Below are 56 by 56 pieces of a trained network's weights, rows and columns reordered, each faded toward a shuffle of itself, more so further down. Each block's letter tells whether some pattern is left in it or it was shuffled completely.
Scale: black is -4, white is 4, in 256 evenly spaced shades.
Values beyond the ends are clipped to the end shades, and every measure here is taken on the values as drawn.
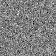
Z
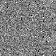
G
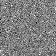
Z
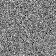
Z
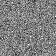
Z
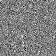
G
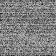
G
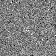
Z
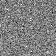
Z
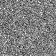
Z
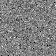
Z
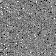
G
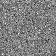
Z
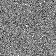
Z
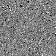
G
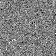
Z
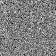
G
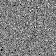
Z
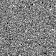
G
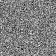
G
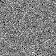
G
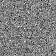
Z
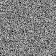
Z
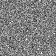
Z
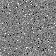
G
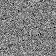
Z
